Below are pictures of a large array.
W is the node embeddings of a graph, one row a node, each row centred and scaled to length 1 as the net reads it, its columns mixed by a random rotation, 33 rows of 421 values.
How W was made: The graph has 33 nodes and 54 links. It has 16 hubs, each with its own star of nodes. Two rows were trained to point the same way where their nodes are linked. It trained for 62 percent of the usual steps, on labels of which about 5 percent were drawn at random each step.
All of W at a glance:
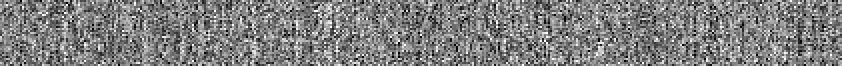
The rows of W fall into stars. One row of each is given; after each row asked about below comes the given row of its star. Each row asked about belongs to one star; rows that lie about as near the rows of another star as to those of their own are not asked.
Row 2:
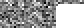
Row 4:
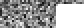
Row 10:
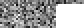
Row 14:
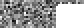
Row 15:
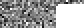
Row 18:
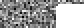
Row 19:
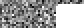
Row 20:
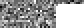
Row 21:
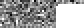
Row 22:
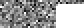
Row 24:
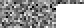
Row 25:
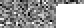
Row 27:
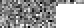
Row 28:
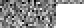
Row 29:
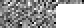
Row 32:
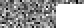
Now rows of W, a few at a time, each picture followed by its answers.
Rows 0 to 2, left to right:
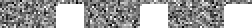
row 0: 32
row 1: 28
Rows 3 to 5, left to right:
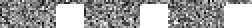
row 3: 19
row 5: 25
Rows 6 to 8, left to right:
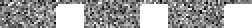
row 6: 29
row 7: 32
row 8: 10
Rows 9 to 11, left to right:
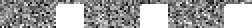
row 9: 27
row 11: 2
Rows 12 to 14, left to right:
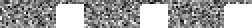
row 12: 14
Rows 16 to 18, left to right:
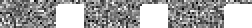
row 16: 21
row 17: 15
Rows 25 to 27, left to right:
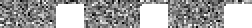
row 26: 18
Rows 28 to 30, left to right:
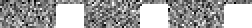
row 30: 22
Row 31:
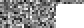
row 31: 4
